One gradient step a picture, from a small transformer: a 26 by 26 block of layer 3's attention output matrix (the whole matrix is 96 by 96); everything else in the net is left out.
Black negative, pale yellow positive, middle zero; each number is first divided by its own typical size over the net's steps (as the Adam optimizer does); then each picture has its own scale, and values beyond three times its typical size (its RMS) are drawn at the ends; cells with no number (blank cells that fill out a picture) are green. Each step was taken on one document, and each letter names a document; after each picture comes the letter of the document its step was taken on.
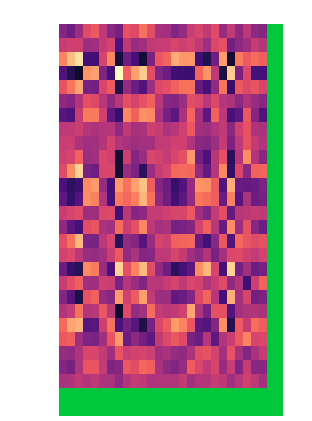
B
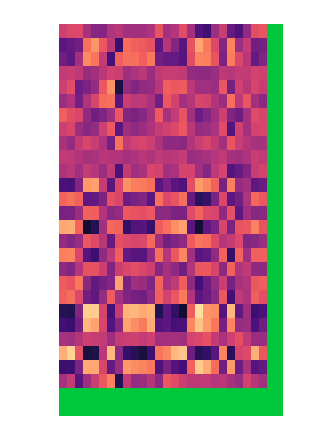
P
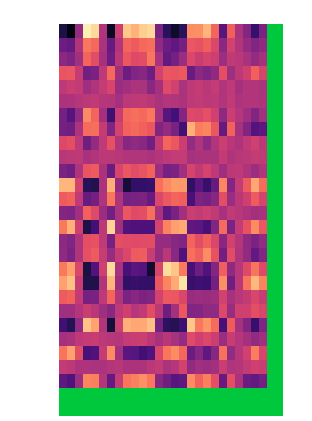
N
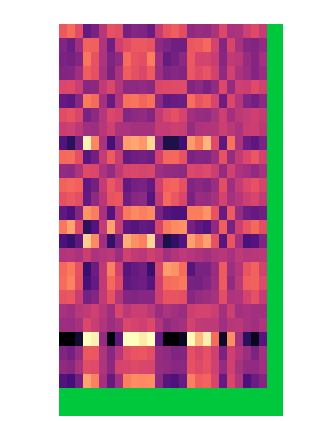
N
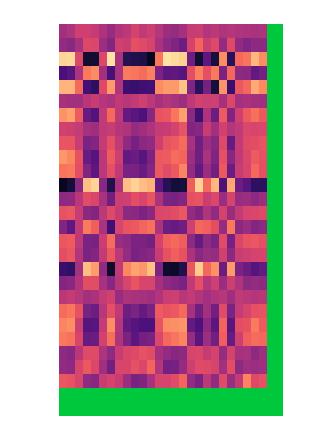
B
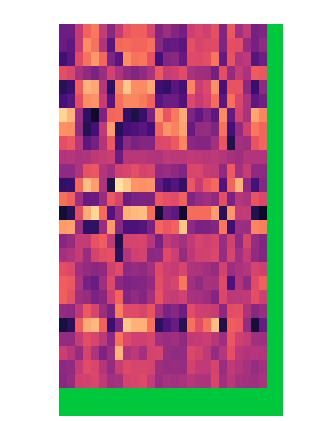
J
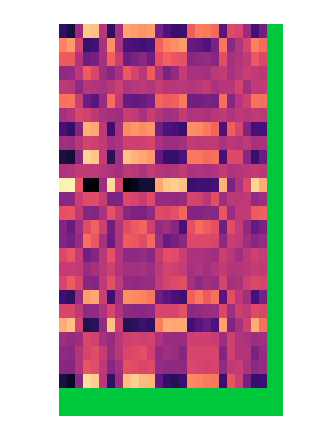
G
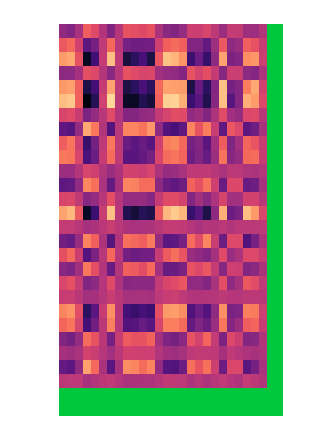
B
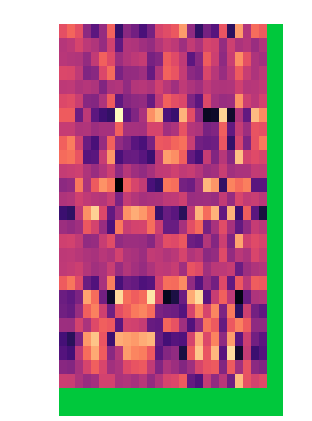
J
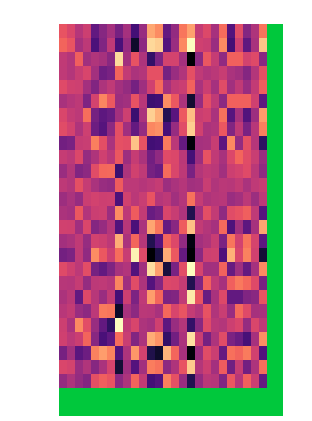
J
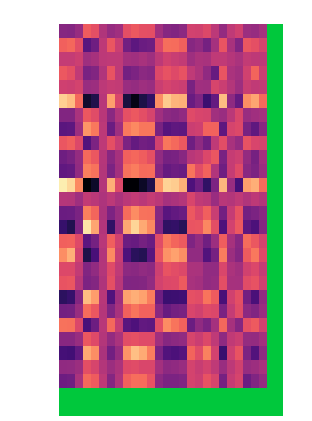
G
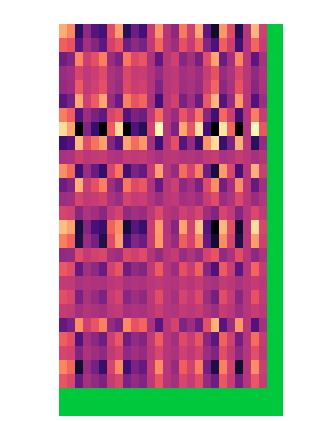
J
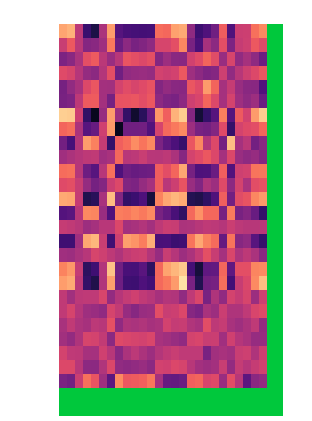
J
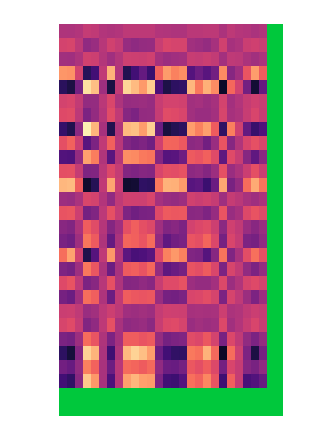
G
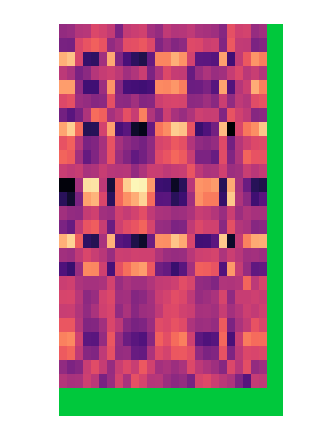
B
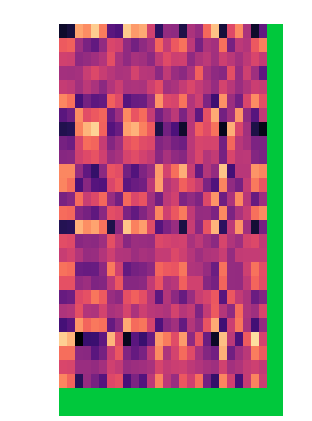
G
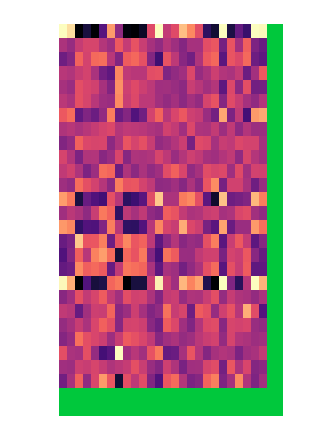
P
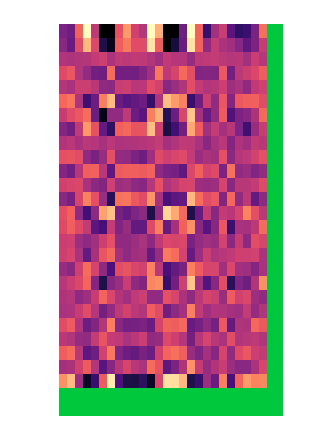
P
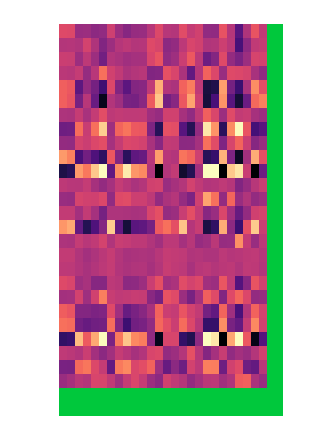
N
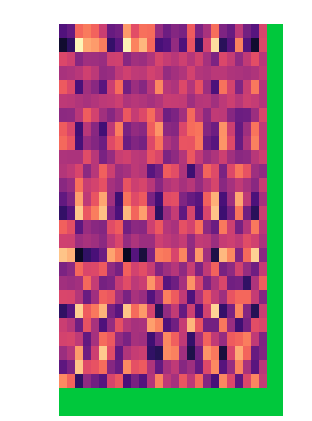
P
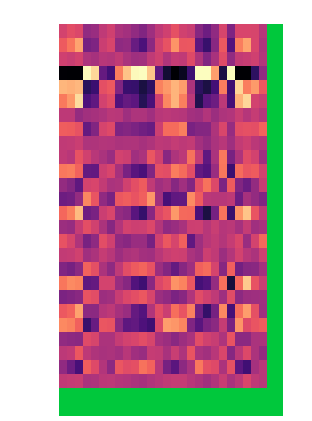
B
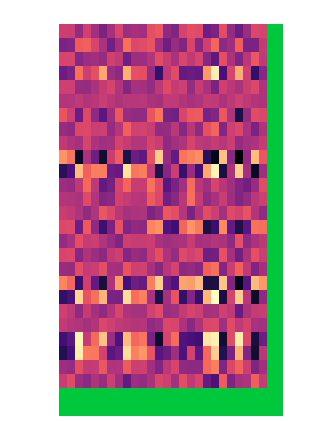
P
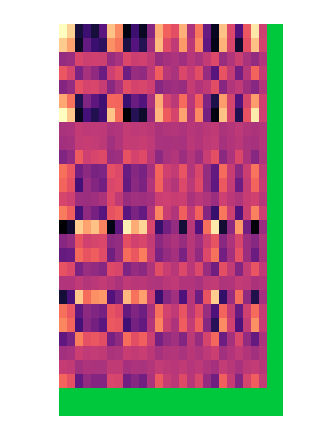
G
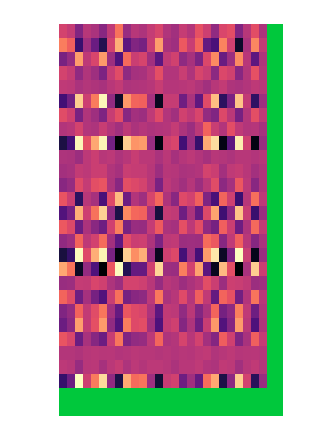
J
